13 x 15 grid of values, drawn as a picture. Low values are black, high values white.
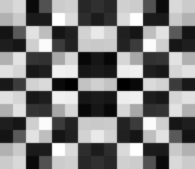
Grain: checkered. Mirror symmetry: left to right and top to bottom. Average level on the scale: 50%. Slope: none.
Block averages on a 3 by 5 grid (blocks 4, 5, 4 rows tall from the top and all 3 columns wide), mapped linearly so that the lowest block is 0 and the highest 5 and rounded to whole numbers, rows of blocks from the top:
4 4 4 4 4
5 5 0 5 5
4 4 4 4 4
